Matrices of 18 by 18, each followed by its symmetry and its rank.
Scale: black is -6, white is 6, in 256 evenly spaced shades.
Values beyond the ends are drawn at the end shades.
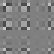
symmetric, rank one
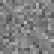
antisymmetric, full rank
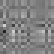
neither, rank two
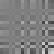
symmetric, rank one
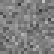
neither, full rank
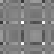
symmetric, rank one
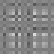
symmetric, rank one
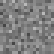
antisymmetric, full rank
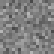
antisymmetric, full rank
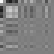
symmetric, rank one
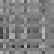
neither, rank two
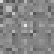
symmetric, rank three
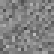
neither, full rank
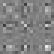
symmetric, rank three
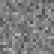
neither, full rank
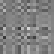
neither, rank two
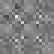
symmetric, rank three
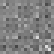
symmetric, rank three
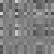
neither, rank two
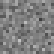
antisymmetric, full rank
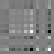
symmetric, rank one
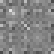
symmetric, rank three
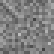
antisymmetric, full rank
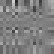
neither, rank two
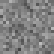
neither, full rank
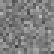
neither, full rank
